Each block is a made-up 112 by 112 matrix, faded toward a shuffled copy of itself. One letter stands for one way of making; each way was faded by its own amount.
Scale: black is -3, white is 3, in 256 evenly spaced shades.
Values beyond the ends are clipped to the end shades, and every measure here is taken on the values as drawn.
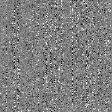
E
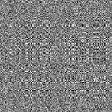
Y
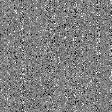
E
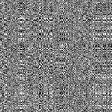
Y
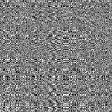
Y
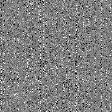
E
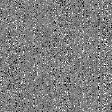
E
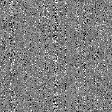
E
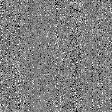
E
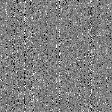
E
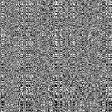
Y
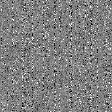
E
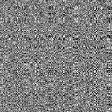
Y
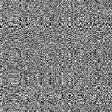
Y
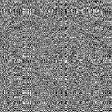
Y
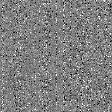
E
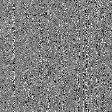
E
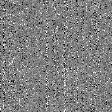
E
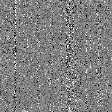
E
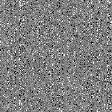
E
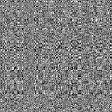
Y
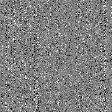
E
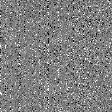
E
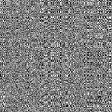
Y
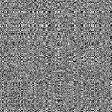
Y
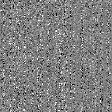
E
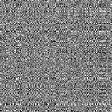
Y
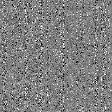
E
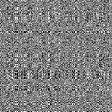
Y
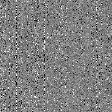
E
